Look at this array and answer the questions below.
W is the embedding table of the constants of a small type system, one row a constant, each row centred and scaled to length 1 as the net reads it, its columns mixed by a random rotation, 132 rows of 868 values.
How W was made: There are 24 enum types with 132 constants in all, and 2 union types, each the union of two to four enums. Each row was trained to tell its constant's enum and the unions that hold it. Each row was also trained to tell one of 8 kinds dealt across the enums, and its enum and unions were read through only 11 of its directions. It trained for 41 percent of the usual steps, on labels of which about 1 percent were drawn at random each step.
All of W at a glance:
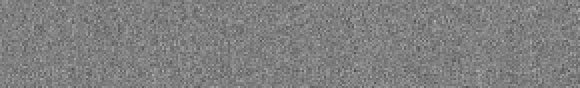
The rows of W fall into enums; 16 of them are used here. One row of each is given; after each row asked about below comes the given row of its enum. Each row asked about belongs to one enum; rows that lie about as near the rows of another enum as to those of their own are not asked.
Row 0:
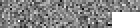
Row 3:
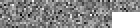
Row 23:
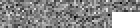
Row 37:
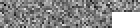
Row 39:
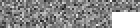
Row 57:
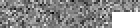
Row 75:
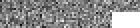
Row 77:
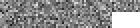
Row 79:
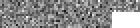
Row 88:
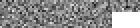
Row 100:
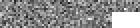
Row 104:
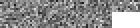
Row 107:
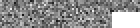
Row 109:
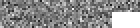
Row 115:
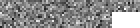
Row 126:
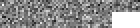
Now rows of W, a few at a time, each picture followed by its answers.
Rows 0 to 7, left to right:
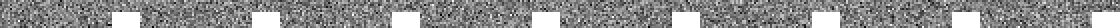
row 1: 126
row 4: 115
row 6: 37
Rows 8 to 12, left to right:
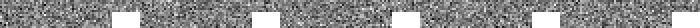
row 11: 104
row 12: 107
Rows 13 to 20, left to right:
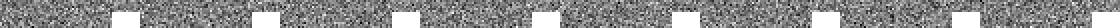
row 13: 109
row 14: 115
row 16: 75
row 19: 37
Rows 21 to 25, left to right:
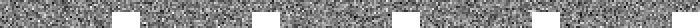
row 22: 77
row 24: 23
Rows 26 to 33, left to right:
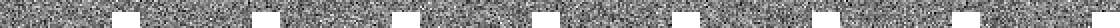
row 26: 115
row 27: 88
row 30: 37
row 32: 109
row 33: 100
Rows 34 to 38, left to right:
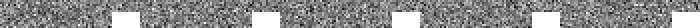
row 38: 23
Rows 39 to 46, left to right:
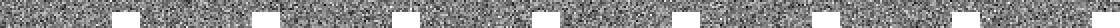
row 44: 104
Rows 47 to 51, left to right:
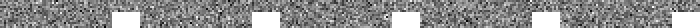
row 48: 0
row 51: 77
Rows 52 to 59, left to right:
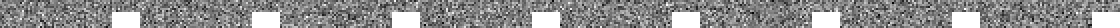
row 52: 79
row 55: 77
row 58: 100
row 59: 37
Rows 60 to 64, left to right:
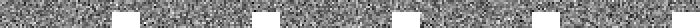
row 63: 115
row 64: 23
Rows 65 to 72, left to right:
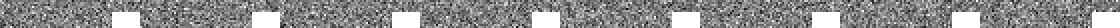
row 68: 39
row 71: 79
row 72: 79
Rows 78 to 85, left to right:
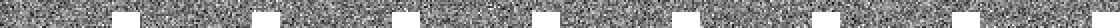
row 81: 75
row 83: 109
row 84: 39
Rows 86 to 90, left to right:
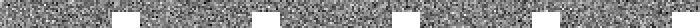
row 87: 23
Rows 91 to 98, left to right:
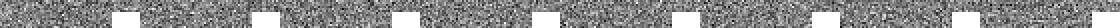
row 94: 126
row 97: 115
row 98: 75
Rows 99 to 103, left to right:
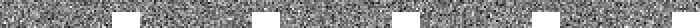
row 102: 107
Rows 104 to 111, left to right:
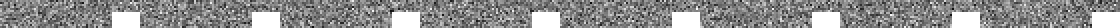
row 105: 107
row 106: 109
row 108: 104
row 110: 75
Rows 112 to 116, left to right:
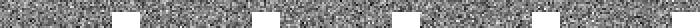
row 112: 104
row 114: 0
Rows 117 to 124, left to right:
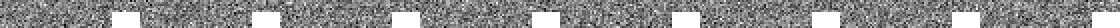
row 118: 109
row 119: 126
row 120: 3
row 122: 126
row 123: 0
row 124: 39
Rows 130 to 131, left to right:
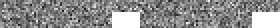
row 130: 75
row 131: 79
